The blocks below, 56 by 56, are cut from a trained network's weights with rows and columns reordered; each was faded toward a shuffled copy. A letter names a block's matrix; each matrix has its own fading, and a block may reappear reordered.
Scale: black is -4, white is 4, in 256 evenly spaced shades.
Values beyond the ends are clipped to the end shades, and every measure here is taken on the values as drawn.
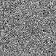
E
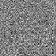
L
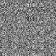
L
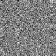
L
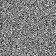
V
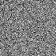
V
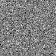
E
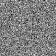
E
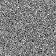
E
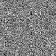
L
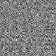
L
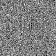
V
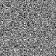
L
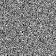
E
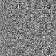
L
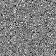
E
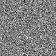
V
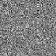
L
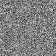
V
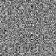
L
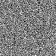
E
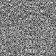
L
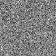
E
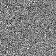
E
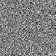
L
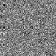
L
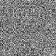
L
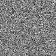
E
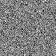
V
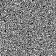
E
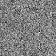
V
